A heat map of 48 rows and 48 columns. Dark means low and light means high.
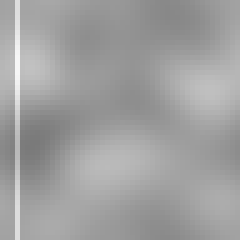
Histogram: skewed, a long tail of high values. Odd lines: column 4. Average level on the scale: 60%. Slope: none.
